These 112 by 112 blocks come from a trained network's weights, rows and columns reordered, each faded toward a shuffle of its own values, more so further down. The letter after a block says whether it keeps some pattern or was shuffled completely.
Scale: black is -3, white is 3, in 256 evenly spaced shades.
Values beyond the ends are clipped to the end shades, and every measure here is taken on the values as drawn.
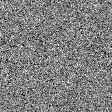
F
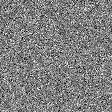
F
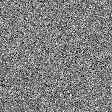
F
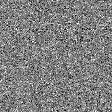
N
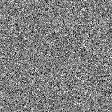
N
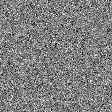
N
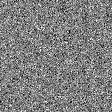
F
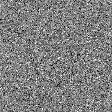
N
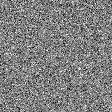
F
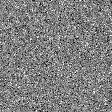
F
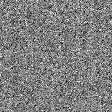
N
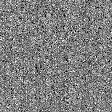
N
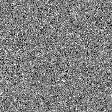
N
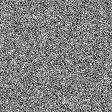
F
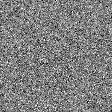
F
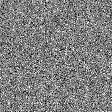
N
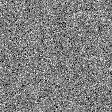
F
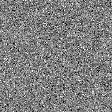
N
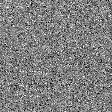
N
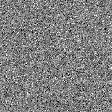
N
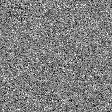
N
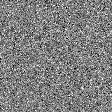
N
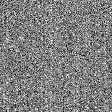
N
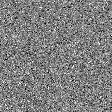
N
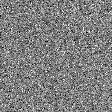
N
